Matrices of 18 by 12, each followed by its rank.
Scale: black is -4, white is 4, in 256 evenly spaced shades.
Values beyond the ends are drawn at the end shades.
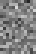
full rank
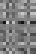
two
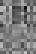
two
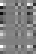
one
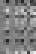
two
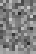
full rank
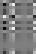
one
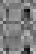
two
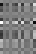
one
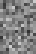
full rank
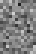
full rank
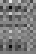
two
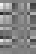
one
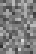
full rank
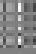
one
